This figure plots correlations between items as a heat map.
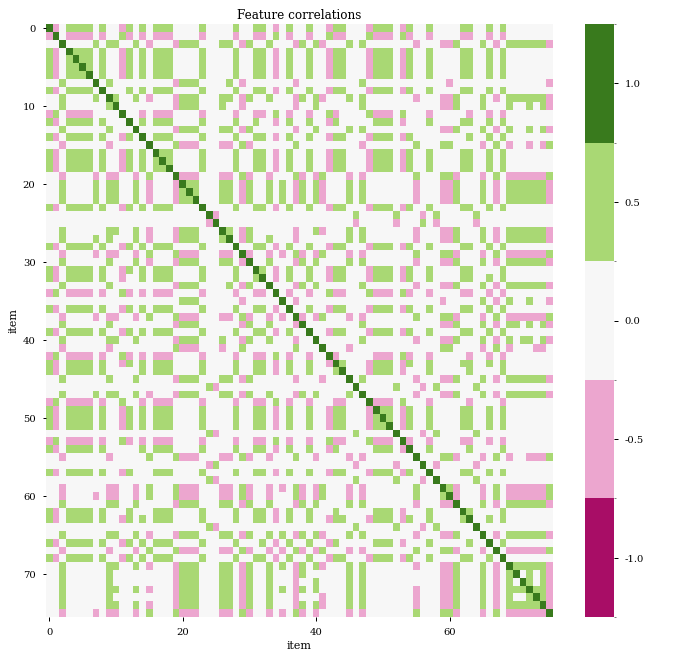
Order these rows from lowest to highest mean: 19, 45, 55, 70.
19, 55, 45, 70
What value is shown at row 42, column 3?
-0.5
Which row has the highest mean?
8
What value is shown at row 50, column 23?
0.5
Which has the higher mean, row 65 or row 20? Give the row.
20
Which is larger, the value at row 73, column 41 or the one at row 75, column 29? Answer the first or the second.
the second
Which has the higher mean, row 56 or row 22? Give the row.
22
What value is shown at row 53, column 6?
-0.5
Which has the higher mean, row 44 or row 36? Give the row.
36
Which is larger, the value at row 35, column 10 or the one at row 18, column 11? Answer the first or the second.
the first
